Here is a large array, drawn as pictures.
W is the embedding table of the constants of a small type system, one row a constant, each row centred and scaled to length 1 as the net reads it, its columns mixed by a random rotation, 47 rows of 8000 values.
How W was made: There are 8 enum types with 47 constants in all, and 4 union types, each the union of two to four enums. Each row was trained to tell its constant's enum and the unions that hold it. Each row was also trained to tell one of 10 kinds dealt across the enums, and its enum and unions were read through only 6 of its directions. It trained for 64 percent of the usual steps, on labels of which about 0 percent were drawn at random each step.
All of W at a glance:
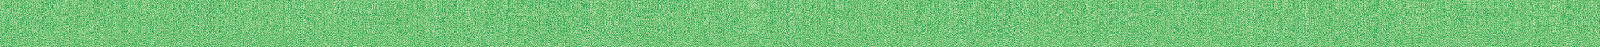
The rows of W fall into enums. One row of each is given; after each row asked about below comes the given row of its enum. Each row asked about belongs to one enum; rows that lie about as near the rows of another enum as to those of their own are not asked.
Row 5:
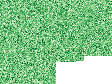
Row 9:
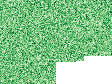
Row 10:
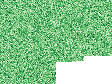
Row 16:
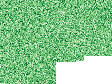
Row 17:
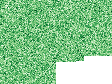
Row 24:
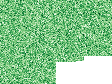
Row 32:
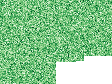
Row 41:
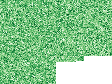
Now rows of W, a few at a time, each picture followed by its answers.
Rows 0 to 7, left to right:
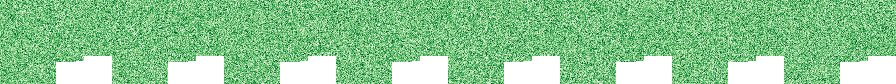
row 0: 16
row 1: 5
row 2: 9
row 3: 16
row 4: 32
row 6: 5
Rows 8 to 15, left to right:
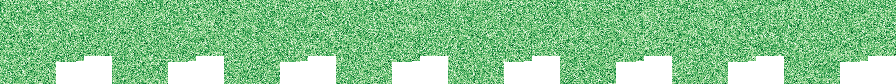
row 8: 5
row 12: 9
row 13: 41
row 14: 24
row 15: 41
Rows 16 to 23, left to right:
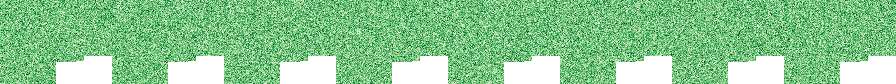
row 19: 24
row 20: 5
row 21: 9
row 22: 24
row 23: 32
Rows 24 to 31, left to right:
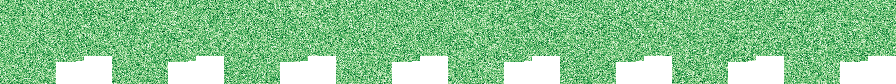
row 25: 16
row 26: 10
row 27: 32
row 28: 24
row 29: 10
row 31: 5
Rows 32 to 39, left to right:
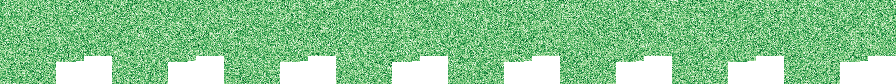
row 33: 24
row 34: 10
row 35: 16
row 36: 9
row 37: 10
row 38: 24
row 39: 10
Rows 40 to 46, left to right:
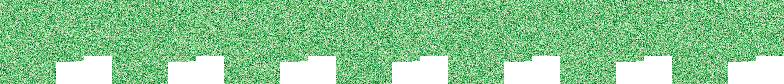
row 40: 16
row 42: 16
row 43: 41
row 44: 17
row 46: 10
